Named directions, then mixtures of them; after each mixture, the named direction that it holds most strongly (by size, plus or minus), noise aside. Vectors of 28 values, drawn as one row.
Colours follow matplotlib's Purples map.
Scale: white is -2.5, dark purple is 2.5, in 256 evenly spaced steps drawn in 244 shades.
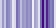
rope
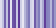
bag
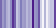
rope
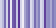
bag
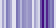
rope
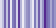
bag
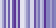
bag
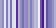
rope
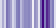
rope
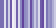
bag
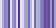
bag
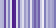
bag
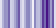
rope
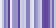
bag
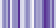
bag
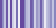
bag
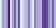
bag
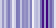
rope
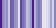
rope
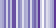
rope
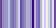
rope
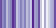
rope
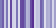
bag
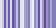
bag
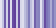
bag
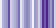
rope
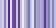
bag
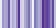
rope
